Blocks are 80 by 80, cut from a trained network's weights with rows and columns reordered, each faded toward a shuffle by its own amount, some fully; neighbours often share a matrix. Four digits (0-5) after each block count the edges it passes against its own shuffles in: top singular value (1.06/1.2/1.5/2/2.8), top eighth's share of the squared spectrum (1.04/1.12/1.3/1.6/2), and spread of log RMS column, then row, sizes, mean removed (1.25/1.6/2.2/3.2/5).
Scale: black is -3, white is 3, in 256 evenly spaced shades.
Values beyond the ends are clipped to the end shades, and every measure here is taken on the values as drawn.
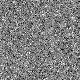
0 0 0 0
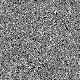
1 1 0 0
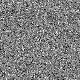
0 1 0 0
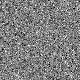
0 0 0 0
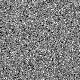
0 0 0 0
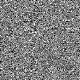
3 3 1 1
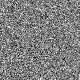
1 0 0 0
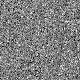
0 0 0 0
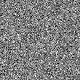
2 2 0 0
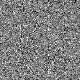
2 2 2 1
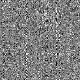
3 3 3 1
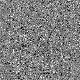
2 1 1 0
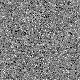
1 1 0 0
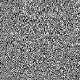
3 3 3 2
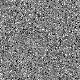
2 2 1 0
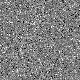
0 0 0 0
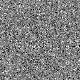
1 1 0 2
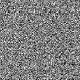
3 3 2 1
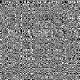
4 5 3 3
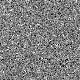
1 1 0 1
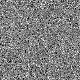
1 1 0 1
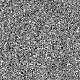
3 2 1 1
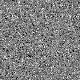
1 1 0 1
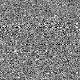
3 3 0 3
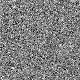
1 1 0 0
